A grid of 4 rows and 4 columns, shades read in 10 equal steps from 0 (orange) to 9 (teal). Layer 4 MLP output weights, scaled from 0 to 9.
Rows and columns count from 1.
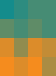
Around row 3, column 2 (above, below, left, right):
7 1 1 1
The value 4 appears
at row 3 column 2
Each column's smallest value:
0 1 0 2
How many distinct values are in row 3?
3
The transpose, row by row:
9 6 1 0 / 8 7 4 1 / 7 6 1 0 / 7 7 2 3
